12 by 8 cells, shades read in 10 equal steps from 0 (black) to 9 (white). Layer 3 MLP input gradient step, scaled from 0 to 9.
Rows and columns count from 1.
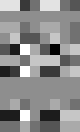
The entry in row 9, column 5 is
5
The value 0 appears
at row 5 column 6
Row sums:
45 40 42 39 35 44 35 40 40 40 32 36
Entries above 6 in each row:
4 0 0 2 2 3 2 0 0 0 3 0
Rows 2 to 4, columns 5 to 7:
5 5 5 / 6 6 5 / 5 7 5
